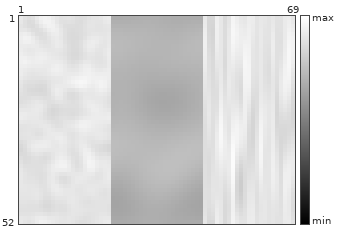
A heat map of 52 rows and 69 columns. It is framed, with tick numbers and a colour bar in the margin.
It is made of 1 by 3 panels. Panel 1,1: very high, blotchy, faint in contrast. Panel 1,2: high, smooth, faint in contrast. Panel 1,3: very high, streaked downward, faint in contrast.
